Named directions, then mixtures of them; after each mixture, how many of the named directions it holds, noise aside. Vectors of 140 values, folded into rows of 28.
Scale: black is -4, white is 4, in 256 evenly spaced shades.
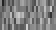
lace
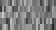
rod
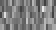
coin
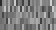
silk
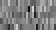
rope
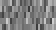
one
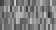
two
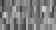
two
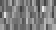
one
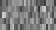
two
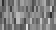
one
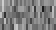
three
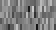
one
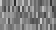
one
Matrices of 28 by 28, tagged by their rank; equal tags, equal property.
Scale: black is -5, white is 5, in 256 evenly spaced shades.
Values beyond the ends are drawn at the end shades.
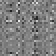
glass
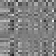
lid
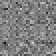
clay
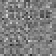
clay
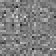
clay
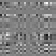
lid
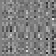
glass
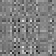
glass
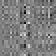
glass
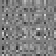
glass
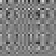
lid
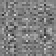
clay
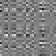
lid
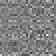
clay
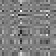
lid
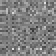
clay
